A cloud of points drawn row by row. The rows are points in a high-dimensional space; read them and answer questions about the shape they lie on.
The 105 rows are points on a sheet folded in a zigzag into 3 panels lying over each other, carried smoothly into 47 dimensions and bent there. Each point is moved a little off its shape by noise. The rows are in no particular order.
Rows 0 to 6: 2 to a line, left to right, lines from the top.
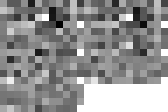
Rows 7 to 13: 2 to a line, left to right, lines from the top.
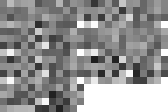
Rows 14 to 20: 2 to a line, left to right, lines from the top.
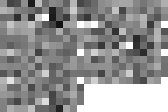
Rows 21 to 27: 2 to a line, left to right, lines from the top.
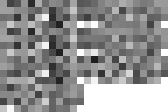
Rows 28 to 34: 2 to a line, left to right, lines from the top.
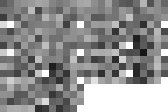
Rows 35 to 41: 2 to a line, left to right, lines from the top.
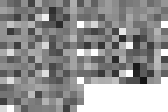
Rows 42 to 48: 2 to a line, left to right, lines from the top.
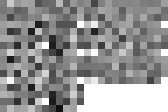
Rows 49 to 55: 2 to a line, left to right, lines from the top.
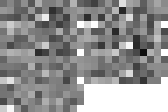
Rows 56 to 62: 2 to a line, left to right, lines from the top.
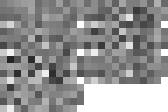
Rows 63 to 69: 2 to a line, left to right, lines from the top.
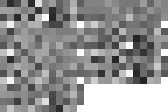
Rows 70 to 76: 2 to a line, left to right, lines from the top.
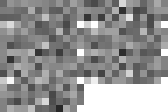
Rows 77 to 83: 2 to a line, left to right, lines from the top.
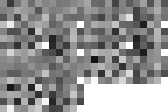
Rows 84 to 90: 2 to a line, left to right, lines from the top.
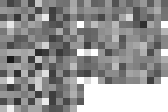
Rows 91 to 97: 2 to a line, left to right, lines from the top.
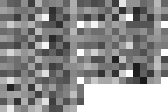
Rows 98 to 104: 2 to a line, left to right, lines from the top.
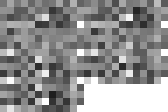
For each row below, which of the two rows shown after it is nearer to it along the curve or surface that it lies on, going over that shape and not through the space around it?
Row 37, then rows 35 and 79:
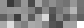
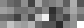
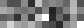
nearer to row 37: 79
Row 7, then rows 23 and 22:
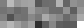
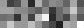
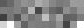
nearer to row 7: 22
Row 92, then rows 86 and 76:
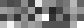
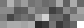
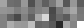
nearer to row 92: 86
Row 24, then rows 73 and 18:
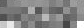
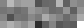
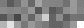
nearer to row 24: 73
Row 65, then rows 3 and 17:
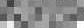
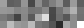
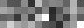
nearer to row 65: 3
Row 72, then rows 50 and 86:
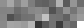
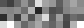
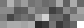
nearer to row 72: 86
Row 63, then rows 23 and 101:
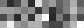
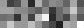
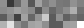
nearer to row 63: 23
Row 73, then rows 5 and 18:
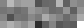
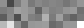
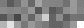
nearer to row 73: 18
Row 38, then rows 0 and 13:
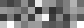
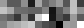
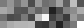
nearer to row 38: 13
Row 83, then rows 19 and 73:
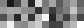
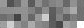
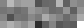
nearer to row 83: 19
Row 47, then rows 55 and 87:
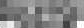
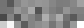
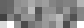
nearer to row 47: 87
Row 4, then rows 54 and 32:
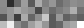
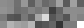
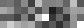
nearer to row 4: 54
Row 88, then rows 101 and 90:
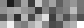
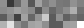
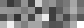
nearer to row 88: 101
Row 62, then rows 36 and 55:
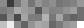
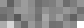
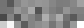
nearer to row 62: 36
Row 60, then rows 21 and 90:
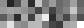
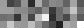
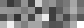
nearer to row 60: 21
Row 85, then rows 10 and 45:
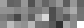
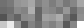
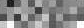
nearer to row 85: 45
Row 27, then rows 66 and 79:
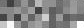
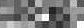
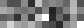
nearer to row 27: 79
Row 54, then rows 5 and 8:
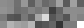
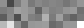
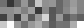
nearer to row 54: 8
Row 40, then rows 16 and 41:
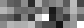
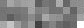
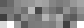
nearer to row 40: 16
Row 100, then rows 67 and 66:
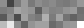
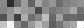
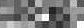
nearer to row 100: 67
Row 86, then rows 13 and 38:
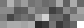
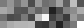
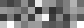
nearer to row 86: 13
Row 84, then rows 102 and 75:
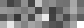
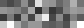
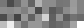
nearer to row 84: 75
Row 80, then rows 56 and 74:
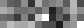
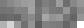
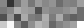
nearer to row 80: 56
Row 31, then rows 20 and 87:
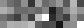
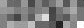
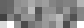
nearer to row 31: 20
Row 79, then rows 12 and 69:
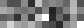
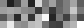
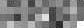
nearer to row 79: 12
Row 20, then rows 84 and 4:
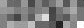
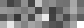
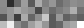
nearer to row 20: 4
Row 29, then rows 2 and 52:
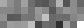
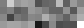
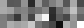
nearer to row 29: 52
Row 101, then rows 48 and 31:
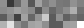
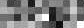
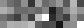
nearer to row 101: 48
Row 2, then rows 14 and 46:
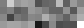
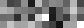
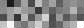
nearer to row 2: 14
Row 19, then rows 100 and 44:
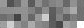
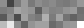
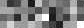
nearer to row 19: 100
